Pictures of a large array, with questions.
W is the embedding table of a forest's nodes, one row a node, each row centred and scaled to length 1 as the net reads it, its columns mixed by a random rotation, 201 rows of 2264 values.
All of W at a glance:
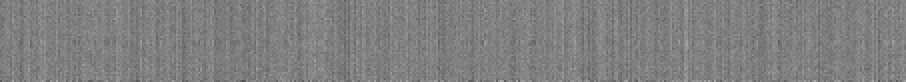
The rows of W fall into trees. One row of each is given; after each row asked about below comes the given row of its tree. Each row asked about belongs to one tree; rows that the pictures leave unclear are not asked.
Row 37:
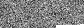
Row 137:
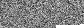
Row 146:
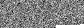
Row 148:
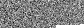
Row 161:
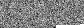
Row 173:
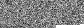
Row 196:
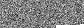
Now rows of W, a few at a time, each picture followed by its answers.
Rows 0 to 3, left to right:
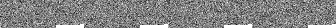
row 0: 148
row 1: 161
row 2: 137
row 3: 196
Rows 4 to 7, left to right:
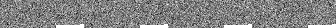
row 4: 196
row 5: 196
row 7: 196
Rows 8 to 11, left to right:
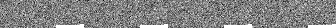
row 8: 146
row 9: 146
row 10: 146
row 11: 37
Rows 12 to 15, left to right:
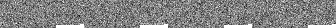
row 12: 161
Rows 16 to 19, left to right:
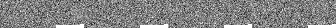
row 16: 146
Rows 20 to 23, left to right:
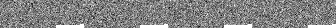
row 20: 196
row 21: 148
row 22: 148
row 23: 196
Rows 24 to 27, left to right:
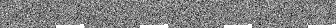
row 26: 148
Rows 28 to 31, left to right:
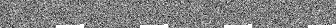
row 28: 37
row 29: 161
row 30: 148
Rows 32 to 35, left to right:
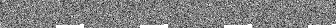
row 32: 137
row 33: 146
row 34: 161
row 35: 148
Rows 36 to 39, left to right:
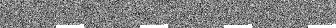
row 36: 148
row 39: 148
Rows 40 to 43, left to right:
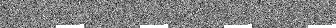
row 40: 37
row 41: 196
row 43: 173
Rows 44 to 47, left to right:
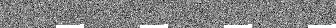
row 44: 161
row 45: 146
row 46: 196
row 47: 196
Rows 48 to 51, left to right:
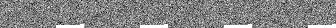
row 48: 196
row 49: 196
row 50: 37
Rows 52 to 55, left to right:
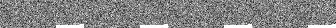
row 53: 196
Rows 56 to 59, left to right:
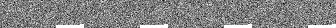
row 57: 146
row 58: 161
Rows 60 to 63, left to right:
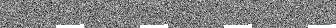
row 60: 196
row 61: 148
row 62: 148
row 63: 146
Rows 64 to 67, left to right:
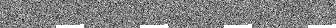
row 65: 196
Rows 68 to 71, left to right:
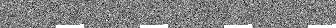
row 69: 146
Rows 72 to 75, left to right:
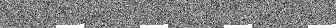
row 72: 148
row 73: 196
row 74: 146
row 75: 196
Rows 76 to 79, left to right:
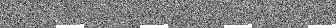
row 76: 161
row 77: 161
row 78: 148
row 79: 173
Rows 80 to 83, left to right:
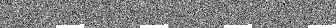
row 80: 173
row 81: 137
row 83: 196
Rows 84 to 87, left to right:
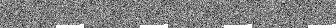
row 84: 148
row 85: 173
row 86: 146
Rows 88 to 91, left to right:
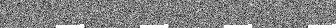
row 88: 146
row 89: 196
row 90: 196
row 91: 148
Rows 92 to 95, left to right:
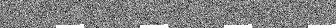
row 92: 146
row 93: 37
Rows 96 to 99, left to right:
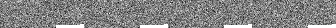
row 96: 146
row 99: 146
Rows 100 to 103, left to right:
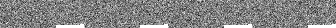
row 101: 148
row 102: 148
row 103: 148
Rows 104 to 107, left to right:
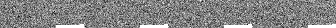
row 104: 37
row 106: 148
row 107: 148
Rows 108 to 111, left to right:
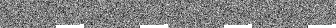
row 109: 196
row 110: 148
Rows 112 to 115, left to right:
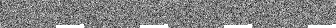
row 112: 137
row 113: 148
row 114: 148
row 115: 196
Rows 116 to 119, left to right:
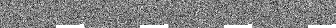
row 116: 161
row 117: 148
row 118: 196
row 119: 137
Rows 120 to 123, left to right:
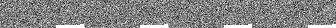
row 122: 148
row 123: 146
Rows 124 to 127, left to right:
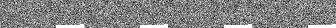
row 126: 146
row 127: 37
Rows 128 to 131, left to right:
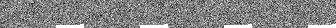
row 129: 196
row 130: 37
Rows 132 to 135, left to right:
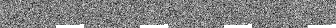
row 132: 196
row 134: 148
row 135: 37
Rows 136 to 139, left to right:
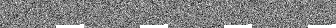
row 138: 161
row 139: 146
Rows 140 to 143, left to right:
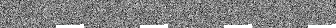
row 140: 37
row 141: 37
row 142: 196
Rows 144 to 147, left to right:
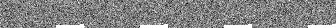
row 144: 148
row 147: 196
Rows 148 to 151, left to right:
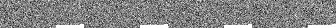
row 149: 161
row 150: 148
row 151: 37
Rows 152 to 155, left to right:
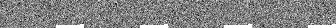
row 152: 146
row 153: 196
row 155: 137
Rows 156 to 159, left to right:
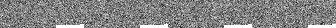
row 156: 161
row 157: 196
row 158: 37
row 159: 148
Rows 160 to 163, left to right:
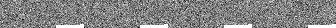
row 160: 196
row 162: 148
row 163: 146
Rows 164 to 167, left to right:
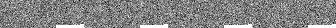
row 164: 146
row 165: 137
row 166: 196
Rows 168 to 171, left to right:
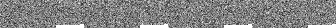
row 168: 148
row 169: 148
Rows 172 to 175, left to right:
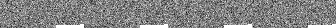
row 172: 173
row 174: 148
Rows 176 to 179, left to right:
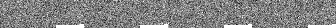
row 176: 146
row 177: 148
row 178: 137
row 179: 146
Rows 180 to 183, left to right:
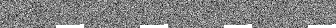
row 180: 196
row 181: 196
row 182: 146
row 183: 37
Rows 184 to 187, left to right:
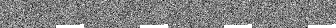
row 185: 146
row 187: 161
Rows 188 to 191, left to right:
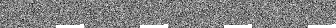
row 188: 196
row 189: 148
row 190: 196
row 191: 161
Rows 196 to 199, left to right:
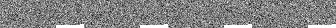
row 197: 196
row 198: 148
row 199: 161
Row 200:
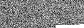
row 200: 37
